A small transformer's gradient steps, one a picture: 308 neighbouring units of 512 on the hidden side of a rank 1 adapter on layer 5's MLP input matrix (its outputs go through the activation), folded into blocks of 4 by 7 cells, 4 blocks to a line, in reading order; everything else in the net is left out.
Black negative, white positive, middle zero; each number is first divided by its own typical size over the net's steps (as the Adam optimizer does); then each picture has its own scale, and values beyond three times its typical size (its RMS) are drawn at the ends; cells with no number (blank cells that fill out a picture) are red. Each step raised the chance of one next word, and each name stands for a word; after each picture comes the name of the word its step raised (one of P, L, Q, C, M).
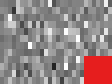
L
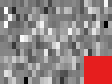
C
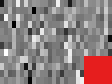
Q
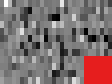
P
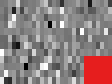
L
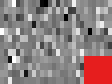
C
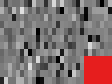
L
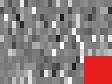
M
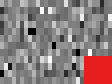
Q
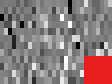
P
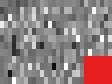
M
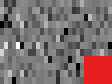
M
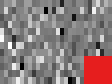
P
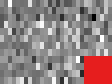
C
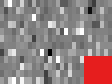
M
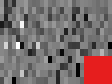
M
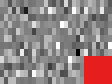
L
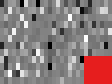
Q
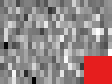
P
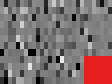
L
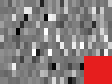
P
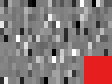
C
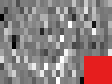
P
